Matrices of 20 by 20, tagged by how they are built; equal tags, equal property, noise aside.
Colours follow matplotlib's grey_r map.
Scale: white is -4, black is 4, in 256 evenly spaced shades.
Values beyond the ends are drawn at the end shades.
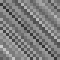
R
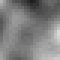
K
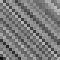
R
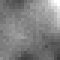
K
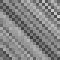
R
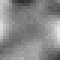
K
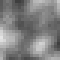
K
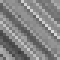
R
